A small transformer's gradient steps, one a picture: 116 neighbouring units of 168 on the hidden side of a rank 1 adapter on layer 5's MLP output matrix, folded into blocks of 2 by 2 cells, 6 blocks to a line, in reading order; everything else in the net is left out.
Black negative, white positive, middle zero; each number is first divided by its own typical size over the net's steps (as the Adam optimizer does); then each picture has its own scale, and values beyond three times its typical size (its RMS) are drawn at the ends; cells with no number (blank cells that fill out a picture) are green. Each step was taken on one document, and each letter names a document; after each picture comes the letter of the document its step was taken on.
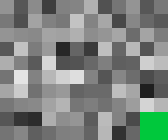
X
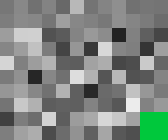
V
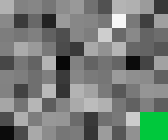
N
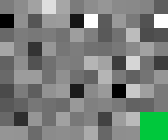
X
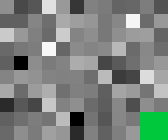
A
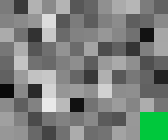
A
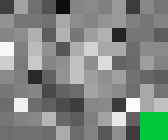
V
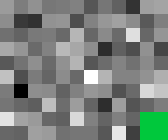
N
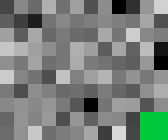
N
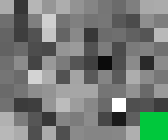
V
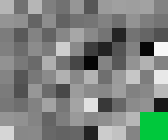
N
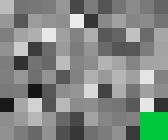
A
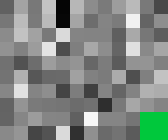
V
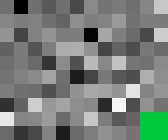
V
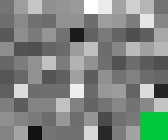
X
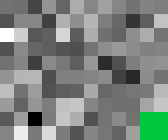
A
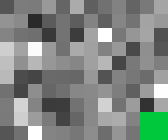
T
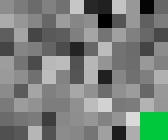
N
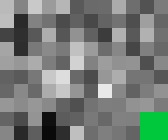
A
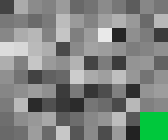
V
